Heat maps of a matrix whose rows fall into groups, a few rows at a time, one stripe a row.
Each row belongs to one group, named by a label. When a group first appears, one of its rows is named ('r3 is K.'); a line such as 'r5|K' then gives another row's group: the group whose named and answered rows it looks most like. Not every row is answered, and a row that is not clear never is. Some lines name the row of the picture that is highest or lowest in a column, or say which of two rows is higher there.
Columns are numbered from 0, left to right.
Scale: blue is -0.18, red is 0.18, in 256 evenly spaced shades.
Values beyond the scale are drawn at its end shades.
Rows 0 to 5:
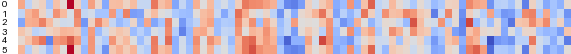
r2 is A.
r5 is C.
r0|C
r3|C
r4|C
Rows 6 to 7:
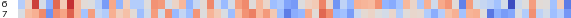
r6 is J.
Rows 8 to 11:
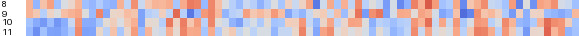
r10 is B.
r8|B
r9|C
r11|B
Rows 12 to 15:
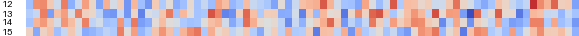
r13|J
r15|B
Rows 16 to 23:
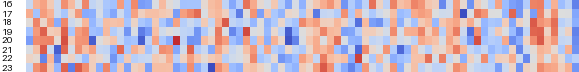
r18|A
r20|A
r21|J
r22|B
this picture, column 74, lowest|16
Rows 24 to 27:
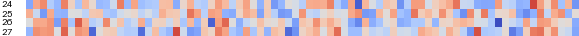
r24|J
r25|B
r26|A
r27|A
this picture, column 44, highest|27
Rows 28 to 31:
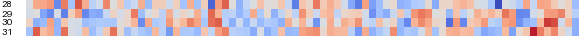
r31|A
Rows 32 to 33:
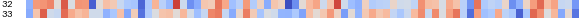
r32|A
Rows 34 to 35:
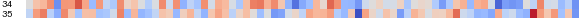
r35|J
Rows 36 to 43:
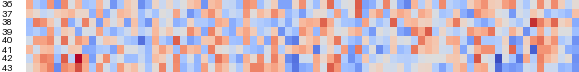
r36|B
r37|C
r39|B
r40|A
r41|B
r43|C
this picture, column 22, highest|41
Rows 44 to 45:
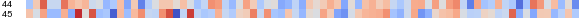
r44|J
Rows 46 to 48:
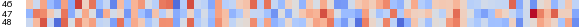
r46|J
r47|A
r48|J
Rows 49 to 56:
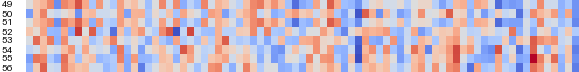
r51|C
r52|J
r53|A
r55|J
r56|J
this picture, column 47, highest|52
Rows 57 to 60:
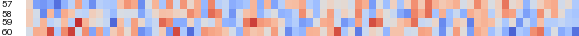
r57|B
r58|B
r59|C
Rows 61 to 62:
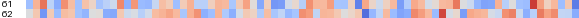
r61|J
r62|B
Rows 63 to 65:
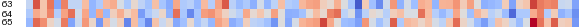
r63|A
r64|C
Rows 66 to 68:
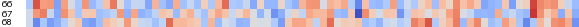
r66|A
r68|B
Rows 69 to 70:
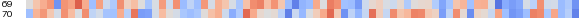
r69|C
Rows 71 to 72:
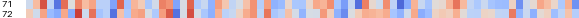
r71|J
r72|J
